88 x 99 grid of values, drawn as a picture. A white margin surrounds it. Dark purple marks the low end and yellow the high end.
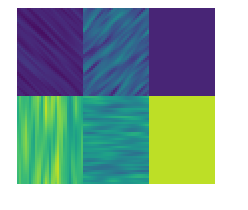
It is made of 2 by 3 panels. Panel 1,1: very low, slanting down to the right, faint in contrast. Panel 1,2: low, slanting up to the right. Panel 1,3: very low, flat. Panel 2,1: high, streaked downward. Panel 2,2: middling, streaked across. Panel 2,3: very high, flat.
